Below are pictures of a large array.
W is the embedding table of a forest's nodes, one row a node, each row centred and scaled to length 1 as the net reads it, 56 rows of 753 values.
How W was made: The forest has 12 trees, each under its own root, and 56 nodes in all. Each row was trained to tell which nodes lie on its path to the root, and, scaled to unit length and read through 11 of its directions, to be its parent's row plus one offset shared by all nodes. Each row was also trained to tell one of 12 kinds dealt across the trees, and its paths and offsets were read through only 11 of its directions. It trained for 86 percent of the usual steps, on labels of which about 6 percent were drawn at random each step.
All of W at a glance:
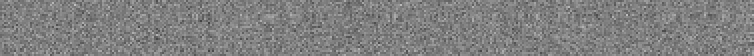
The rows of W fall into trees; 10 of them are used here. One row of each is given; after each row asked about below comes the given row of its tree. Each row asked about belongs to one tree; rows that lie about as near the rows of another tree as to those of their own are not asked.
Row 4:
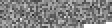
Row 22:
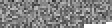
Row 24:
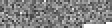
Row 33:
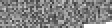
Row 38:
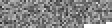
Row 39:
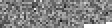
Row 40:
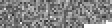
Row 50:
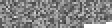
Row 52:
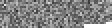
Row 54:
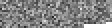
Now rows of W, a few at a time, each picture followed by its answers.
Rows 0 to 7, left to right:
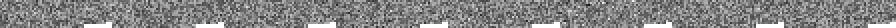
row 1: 33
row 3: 40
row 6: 22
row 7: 50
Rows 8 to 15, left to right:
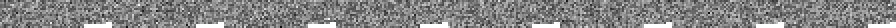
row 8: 52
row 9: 38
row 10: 4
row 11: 40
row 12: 54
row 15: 52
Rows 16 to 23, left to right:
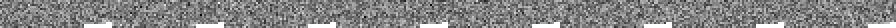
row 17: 54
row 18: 52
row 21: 39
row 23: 33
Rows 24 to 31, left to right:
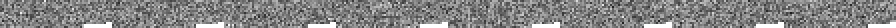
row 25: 38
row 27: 33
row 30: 24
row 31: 40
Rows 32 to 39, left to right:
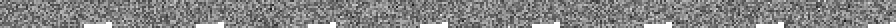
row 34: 4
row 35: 54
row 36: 50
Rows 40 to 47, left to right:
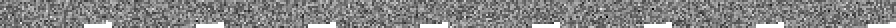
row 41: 33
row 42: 40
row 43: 22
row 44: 54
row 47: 4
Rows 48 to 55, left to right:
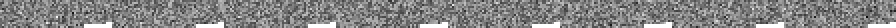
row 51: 24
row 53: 4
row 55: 24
